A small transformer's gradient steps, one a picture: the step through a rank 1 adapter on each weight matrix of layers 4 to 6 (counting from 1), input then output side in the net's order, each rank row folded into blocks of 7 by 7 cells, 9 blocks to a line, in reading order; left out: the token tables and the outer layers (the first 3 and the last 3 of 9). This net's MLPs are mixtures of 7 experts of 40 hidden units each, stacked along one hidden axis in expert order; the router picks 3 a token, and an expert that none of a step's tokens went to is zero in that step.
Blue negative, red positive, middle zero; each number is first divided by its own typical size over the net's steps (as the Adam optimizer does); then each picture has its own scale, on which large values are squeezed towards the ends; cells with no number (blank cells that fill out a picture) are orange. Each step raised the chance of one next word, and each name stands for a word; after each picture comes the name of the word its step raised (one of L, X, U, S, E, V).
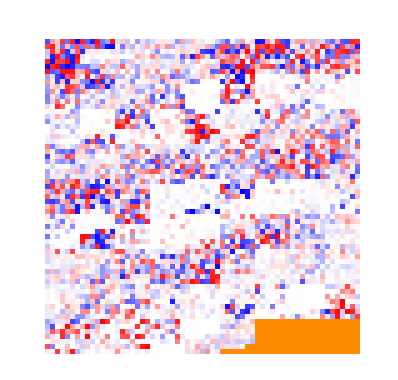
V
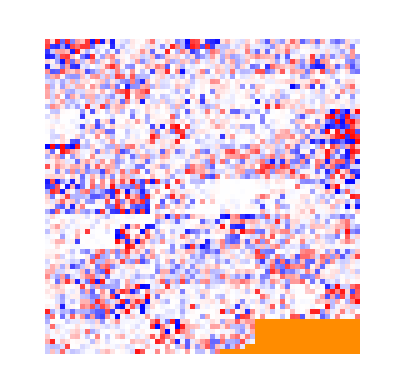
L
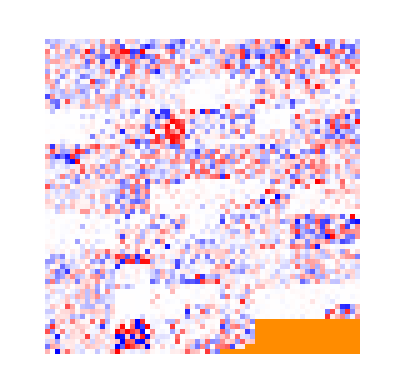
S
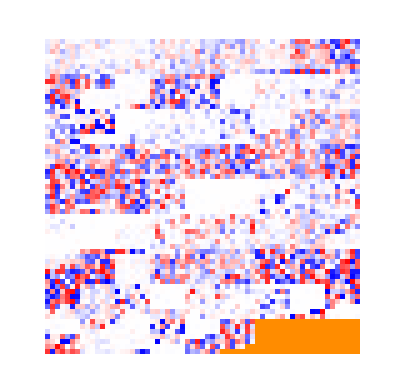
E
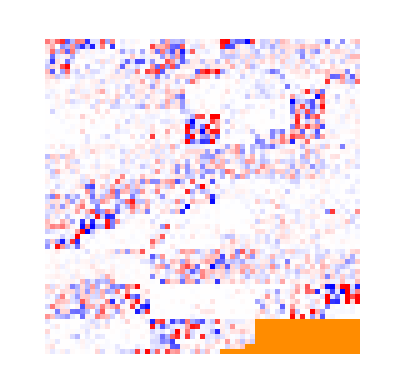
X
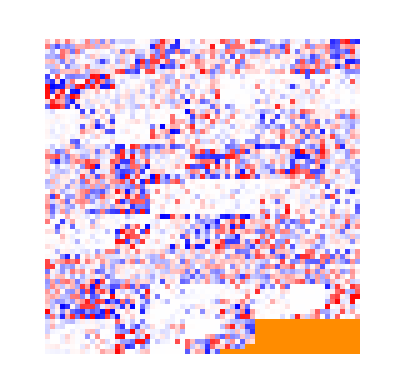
L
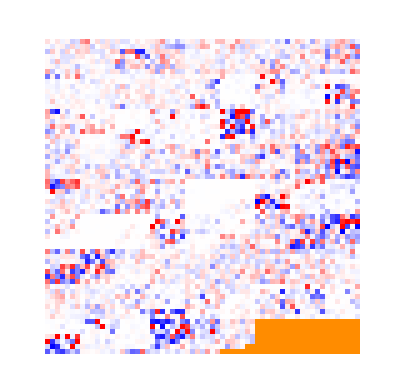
X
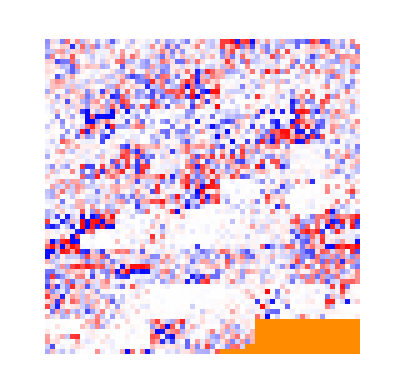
L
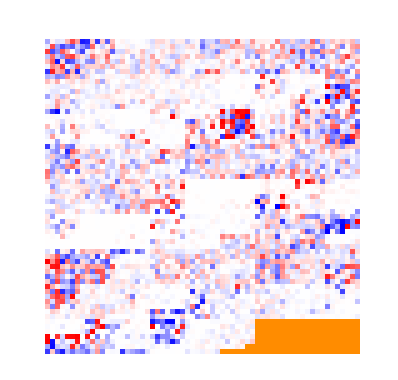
X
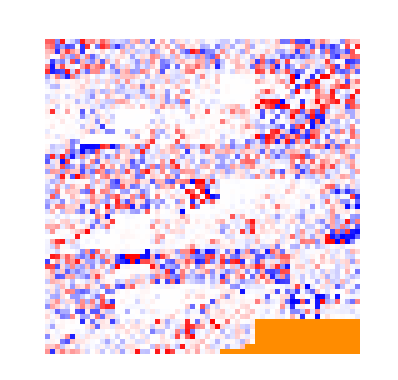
E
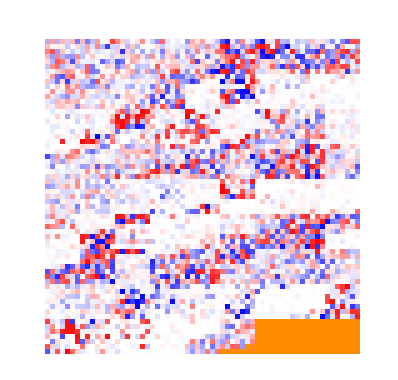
V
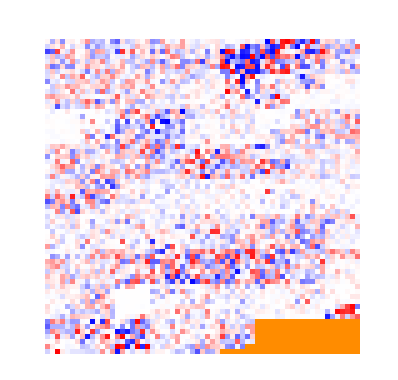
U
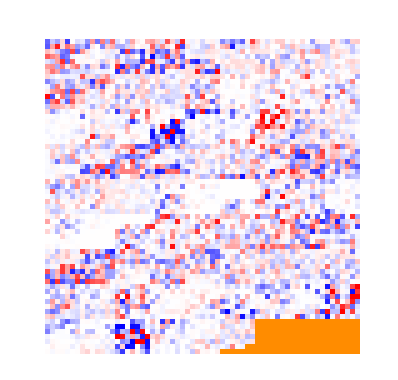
X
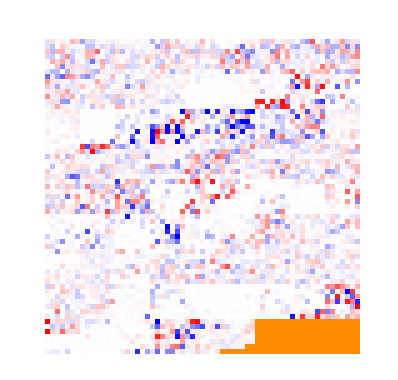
S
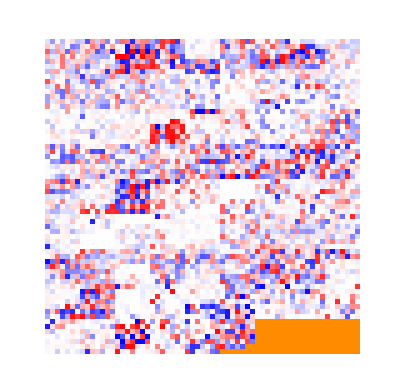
V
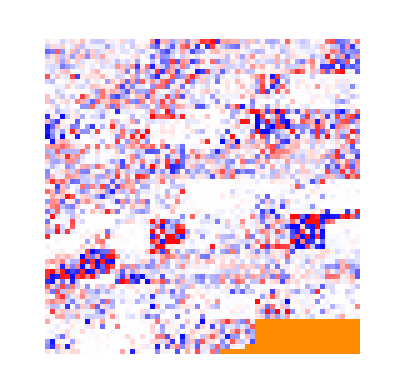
E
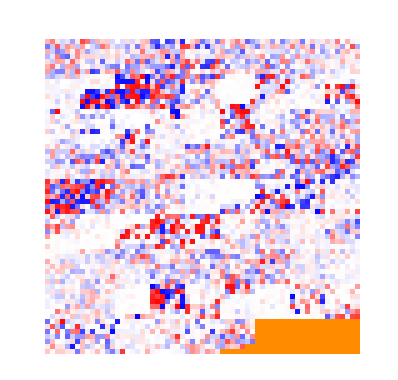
V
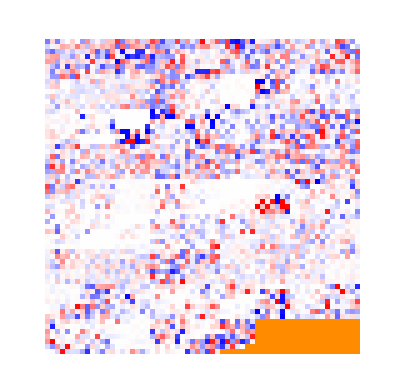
S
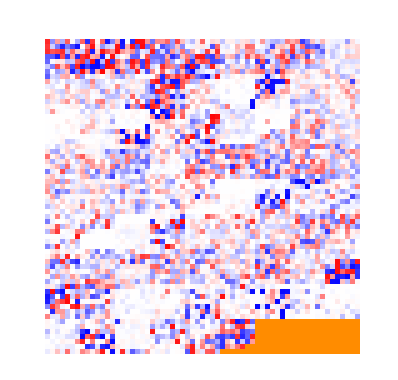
V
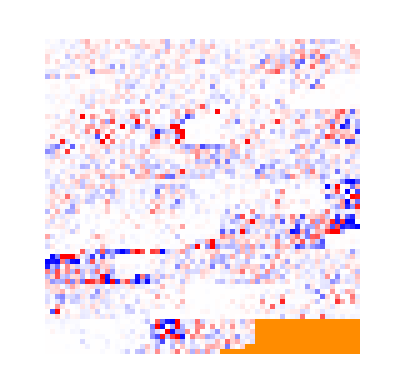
X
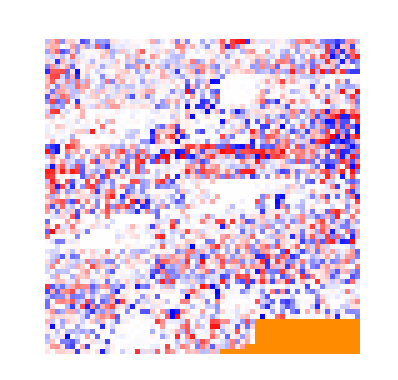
E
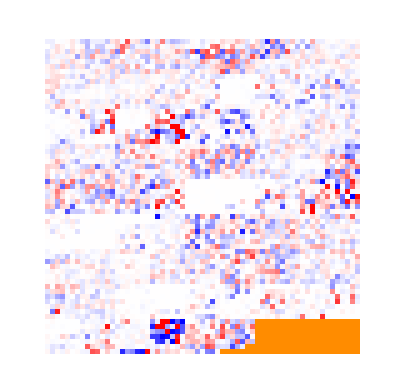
U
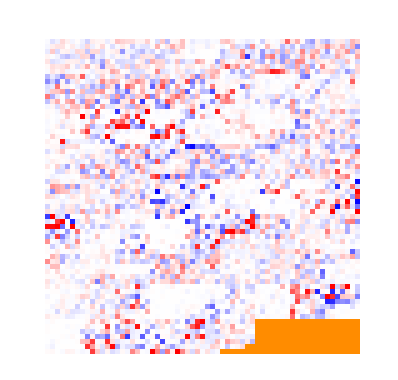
X
